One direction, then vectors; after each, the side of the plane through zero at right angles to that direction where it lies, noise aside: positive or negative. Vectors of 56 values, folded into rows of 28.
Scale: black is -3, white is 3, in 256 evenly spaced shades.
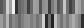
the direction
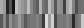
negative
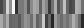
positive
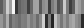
positive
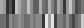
negative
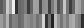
positive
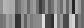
positive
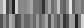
negative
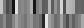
negative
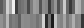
positive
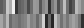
positive
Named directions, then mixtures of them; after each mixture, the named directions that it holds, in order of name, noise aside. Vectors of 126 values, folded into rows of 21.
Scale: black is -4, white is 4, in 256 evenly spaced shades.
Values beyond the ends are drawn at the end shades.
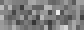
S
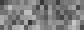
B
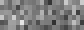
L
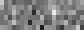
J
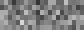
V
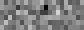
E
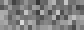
V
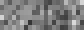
B, L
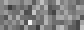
B, J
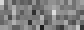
J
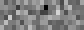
E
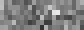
J, S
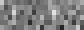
J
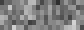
B, S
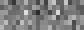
E, V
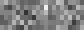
B, E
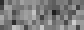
B, J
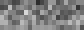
B, V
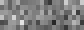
L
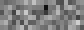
B, E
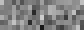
J, L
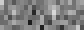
J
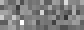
L, V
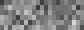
B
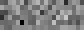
L, V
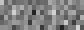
J, S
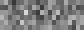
V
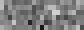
J, S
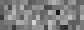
S
